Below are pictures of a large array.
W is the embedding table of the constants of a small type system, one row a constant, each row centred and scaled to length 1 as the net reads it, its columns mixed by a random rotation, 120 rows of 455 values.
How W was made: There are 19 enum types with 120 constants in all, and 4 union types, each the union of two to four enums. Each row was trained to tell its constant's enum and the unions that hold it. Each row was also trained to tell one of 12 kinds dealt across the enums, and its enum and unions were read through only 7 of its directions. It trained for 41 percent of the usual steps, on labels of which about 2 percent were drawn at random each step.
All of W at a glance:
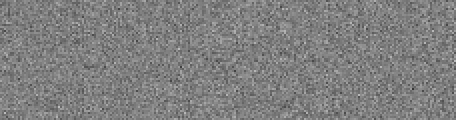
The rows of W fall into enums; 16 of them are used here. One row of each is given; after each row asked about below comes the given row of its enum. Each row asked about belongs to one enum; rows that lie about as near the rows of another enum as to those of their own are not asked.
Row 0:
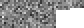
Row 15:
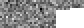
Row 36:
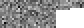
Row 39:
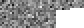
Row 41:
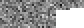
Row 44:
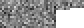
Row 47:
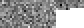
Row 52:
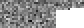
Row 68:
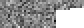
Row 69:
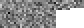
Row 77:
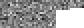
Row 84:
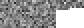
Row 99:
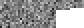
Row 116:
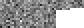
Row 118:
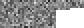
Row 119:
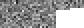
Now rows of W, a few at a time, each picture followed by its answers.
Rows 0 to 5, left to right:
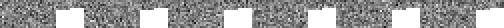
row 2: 15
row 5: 52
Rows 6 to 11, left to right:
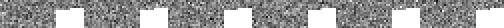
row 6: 0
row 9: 84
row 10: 41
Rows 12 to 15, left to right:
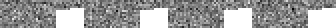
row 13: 36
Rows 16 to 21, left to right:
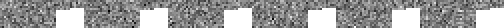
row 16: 52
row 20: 119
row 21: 36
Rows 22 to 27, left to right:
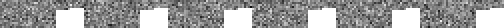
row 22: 99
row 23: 44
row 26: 84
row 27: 99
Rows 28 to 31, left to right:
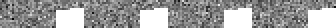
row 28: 39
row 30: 47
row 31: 47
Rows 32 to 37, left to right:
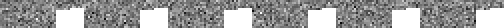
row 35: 99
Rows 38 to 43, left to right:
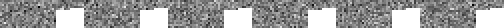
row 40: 119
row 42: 15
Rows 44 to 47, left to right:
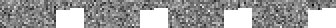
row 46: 52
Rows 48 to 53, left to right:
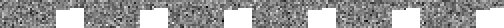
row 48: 0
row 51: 0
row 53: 36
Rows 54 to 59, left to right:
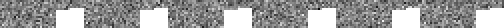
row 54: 41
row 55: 36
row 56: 47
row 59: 69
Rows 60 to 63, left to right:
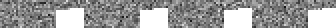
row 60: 69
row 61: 47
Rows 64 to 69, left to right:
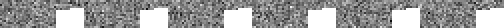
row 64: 118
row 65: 44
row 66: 44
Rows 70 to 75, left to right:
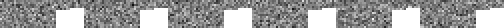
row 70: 15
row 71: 15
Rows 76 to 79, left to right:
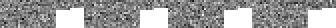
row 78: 41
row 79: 69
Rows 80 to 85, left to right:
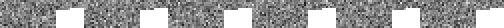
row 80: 15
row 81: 116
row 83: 0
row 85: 41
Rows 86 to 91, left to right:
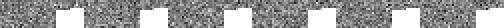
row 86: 118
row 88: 84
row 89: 84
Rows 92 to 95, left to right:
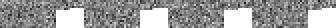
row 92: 99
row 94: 52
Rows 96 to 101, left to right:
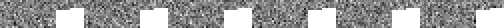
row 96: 69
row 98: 47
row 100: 15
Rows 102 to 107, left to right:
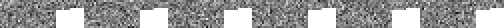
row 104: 41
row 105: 118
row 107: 0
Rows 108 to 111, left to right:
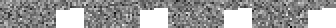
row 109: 0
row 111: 41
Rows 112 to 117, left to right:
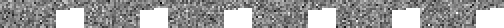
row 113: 52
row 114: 52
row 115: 47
